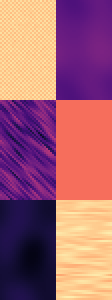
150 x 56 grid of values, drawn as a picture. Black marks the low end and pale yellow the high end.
The table splits into 3 rows of 2 panels. Panel 1,1: very high, checkered, faint in contrast. Panel 1,2: low, smooth, faint in contrast. Panel 2,1: low, slanting down to the right. Panel 2,2: high, flat. Panel 3,1: very low, smooth, faint in contrast. Panel 3,2: very high, streaked across, faint in contrast.
